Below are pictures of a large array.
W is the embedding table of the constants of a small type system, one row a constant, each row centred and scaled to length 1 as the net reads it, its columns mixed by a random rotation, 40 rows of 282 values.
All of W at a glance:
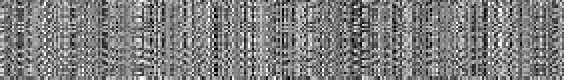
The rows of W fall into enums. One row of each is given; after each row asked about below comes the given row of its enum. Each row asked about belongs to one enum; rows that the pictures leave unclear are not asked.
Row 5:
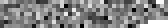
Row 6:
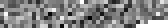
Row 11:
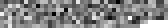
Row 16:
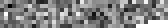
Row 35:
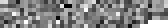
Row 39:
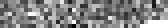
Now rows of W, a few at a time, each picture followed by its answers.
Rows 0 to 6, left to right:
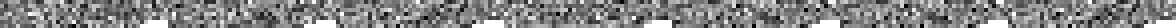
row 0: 39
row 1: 16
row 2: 6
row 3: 11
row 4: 5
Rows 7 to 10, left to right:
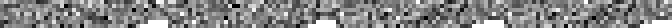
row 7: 5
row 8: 35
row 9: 6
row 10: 6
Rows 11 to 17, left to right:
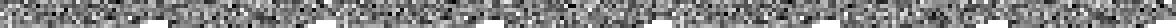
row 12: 5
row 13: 11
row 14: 35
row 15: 11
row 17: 5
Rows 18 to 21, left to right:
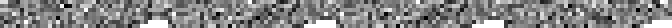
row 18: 35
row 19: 6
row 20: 6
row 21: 5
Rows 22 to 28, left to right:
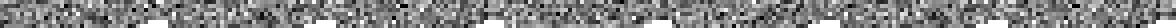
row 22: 5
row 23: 16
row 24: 35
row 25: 11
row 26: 6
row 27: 16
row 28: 35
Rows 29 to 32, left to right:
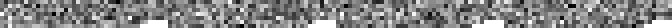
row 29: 11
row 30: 39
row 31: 16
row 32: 35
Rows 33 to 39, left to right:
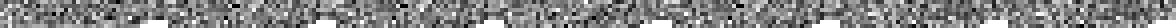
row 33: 11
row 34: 35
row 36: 6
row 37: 35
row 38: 39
